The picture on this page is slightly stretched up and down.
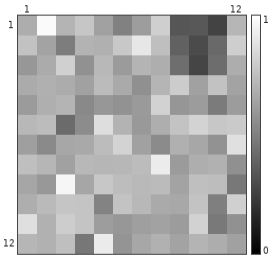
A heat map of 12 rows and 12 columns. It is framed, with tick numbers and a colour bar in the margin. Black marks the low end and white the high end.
The top right is the ninth with the lowest average. Neither half mirrors the other. In the top right lies a patch that is lower than the rest.
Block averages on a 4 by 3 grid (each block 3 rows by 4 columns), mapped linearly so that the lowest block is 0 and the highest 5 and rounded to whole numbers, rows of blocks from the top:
4 4 0
3 4 4
4 5 4
5 4 4
